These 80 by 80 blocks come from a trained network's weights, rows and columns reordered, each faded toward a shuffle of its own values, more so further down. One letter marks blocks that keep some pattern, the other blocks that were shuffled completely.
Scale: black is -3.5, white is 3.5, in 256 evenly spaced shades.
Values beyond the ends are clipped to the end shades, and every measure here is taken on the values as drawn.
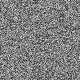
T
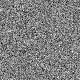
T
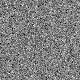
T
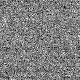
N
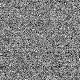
N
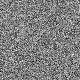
T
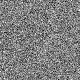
T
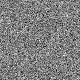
T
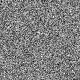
T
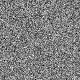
N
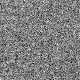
N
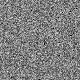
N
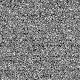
N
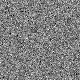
T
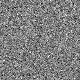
N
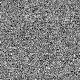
N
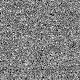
N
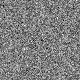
T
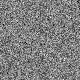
T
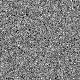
T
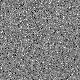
T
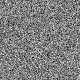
T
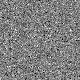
T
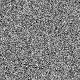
T
